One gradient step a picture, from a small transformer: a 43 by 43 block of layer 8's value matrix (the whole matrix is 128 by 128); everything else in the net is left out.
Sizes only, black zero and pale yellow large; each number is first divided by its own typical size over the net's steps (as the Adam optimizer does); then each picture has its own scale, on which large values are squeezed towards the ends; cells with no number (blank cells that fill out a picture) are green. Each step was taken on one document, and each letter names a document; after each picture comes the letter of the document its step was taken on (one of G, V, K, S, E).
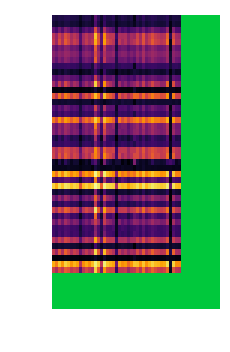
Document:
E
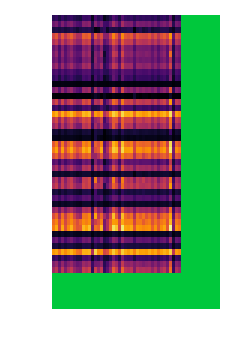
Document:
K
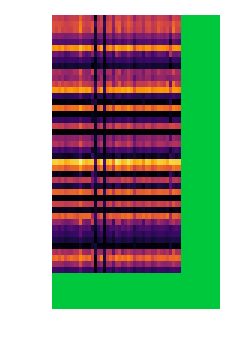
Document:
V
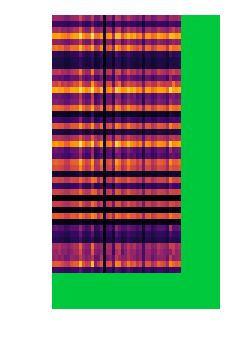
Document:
V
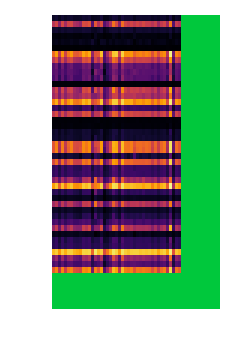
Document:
K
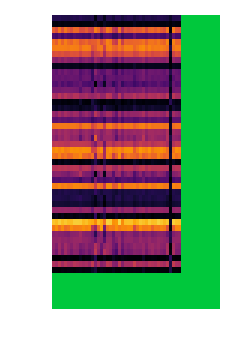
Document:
E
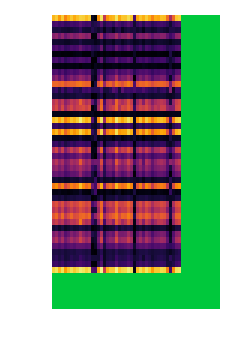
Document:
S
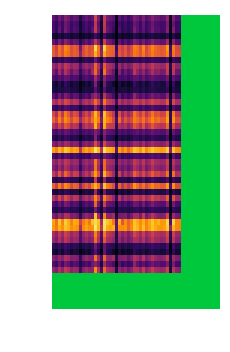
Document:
E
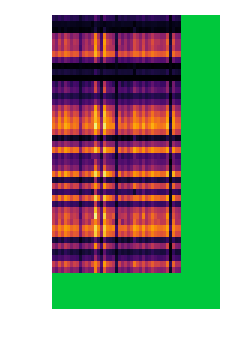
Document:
E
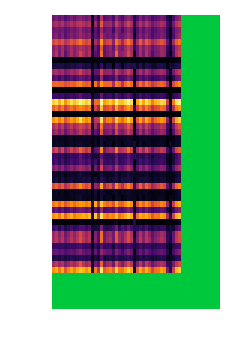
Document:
S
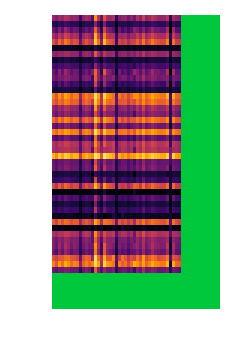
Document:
E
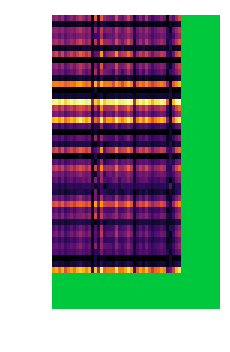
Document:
S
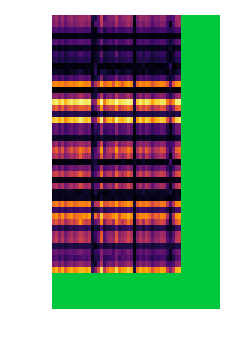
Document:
S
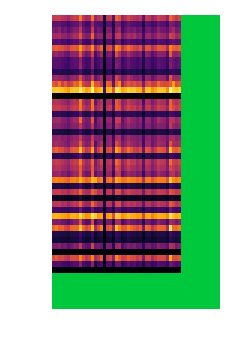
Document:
V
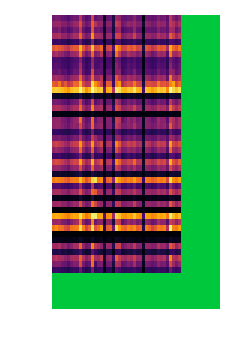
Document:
V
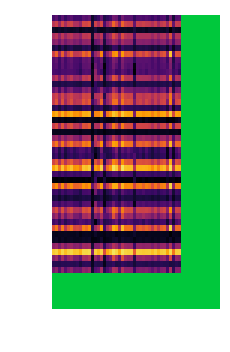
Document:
K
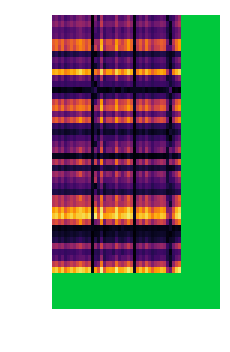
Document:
S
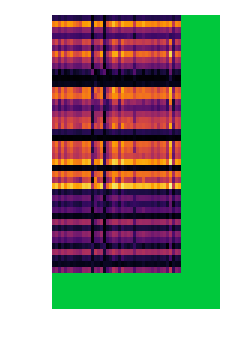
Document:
K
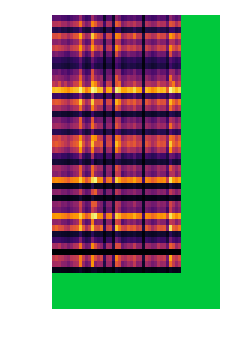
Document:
V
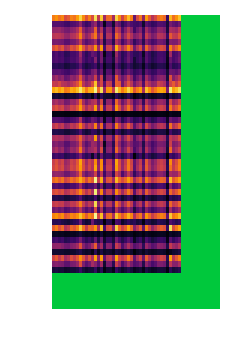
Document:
V
